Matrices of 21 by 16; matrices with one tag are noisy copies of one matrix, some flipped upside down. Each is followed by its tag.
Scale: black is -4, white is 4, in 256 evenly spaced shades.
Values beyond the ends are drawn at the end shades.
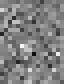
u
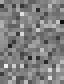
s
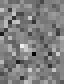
u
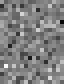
s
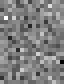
s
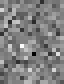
u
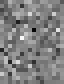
u
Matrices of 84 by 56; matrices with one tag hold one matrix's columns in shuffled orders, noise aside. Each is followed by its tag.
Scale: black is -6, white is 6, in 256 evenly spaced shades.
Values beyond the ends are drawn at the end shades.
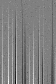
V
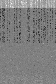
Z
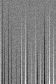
V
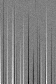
V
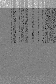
Z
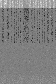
Z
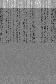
Z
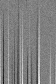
V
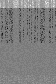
Z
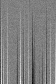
V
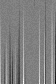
V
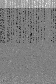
Z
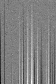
V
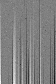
V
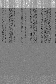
Z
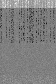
Z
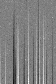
V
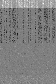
Z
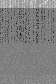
Z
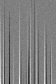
V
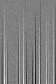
V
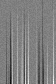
V
